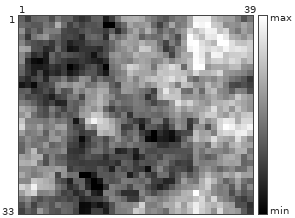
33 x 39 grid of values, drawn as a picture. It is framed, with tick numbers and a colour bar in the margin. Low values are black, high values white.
No single row or column stands out from its neighbours. On average the colour sits 50% of the way up the scale. The ninth with the highest average is the top right. The halves do not mirror each other. The texture is blotchy.
